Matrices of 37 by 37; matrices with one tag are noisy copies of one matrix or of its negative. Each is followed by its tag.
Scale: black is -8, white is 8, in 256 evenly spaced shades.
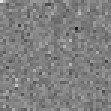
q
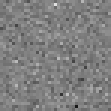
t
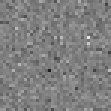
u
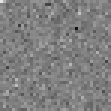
q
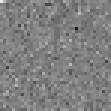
q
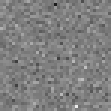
t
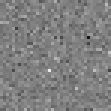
u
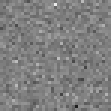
t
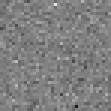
t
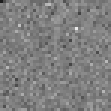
q
